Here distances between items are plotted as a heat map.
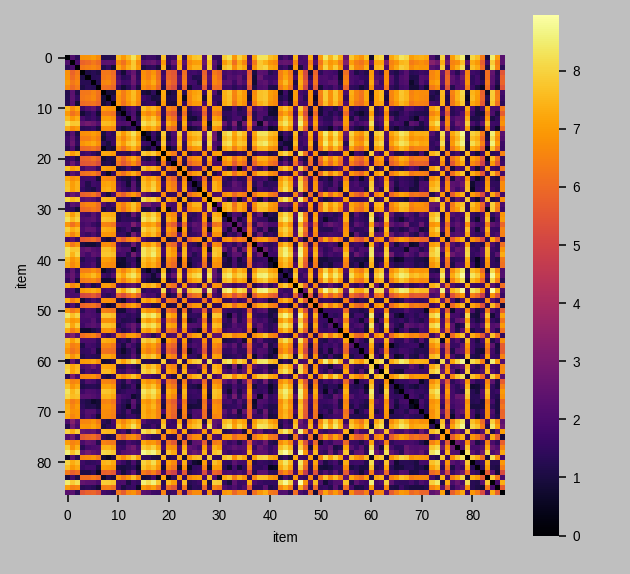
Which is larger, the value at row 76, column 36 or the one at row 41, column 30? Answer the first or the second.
the second
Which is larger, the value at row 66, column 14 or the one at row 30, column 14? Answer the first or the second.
the second
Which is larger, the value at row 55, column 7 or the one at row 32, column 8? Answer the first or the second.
the second
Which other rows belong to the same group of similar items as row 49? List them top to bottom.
0, 1, 2, 7, 8, 9, 15, 16, 17, 18, 20, 21, 23, 27, 29, 30, 36, 42, 43, 44, 46, 47, 55, 60, 63, 72, 73, 75, 79, 83, 86
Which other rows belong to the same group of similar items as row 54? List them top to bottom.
3, 4, 5, 6, 10, 11, 12, 13, 14, 19, 22, 24, 25, 26, 28, 31, 32, 33, 34, 35, 37, 38, 39, 40, 41, 45, 48, 50, 51, 52, 53, 56, 57, 58, 59, 61, 62, 64, 65, 66, 67, 68, 69, 70, 71, 74, 76, 77, 78, 80, 81, 82, 84, 85
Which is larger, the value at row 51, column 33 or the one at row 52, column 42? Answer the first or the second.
the second
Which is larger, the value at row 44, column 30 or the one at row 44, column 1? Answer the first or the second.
the second
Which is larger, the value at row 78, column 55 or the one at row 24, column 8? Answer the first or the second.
the first
